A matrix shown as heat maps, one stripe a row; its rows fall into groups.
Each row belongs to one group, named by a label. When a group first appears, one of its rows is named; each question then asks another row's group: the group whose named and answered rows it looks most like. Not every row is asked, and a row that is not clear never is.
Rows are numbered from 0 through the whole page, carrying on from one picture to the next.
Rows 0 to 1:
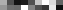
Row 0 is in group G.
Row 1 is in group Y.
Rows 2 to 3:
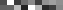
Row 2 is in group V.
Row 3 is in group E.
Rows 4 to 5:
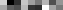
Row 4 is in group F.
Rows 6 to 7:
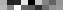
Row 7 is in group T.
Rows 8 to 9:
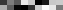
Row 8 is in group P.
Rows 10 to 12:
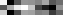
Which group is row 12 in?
F
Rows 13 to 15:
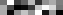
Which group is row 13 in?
V
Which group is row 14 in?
G
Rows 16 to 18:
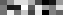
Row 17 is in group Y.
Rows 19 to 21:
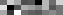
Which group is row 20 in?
F
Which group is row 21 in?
T
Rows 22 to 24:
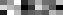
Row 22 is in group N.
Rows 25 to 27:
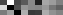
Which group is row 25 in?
V
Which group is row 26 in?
F
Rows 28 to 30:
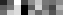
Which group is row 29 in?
N
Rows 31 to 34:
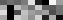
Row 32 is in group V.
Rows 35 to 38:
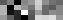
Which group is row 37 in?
Y
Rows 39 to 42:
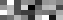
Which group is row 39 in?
V
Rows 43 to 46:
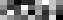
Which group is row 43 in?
G
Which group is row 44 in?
Y
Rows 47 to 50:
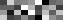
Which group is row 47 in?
E
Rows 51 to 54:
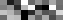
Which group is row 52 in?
P
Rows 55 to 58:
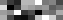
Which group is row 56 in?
F
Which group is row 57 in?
T
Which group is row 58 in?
G
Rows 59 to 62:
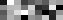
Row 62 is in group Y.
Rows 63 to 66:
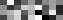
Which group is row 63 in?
V
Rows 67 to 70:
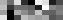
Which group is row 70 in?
F
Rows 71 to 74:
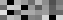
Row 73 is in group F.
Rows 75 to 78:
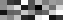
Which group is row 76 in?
T
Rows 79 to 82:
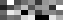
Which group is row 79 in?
V
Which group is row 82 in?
P
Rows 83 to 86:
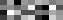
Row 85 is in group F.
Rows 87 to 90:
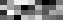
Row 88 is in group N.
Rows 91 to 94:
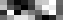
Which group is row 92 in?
G
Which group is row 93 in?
V
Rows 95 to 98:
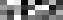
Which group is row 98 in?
T
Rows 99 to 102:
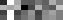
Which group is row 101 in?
V
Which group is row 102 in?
V
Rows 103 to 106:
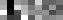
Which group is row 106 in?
Y
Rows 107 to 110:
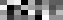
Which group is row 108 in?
F
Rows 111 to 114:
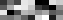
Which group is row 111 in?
P
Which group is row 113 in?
F
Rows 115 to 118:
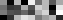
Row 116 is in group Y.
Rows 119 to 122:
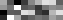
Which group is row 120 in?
T
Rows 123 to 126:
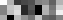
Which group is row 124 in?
T
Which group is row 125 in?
T
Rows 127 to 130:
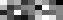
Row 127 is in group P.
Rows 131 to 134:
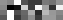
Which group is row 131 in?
T
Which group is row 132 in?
Y
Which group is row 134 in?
V
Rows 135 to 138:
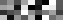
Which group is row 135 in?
P
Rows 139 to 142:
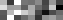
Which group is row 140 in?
P
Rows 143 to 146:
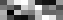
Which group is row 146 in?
G
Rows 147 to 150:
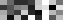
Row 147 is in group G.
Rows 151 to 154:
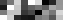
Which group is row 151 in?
E
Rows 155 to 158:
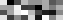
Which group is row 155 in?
F
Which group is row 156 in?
T
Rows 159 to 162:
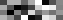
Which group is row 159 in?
E
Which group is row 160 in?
G
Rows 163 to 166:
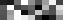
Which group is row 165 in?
N
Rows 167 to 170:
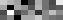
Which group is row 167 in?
N
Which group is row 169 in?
V
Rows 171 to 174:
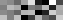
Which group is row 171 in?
P
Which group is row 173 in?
P
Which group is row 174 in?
N
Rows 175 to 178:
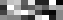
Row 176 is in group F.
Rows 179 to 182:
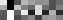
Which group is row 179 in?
F
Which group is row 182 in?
V
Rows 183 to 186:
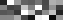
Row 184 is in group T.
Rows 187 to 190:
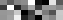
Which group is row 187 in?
P
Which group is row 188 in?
V
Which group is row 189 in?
N
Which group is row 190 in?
T
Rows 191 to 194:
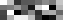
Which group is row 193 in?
V
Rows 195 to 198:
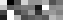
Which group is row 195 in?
F
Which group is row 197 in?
V
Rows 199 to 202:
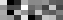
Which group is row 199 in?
F
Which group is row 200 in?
Y
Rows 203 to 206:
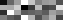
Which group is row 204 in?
N
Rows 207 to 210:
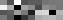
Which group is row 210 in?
G
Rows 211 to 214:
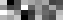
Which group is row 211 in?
F
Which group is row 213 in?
N
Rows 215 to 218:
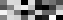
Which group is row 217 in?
N
